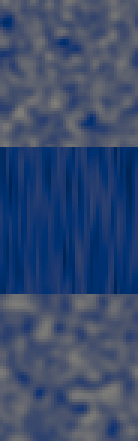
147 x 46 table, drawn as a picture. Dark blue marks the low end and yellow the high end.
The table splits into 3 rows of 1 panel. Panel 1,1: low, blotchy. Panel 2,1: very low, streaked downward, faint in contrast. Panel 3,1: low, blotchy.
